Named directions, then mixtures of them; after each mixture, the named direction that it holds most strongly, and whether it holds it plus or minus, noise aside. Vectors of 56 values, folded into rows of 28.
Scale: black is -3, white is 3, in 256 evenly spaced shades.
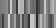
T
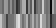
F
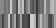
T, plus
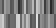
T, minus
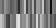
F, plus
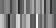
T, minus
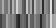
F, minus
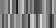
T, plus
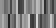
T, minus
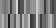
T, minus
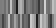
T, plus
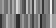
F, minus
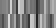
T, plus
